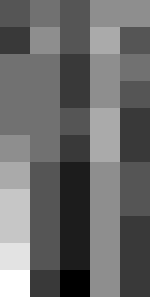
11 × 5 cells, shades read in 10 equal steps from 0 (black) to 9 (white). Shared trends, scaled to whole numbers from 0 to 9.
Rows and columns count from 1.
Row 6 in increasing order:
2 2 4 5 6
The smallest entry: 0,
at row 11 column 3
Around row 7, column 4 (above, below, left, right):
6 5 1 3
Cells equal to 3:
12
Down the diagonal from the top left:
3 5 2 5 2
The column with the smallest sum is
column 3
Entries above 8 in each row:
0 0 0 0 0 0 0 0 0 0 1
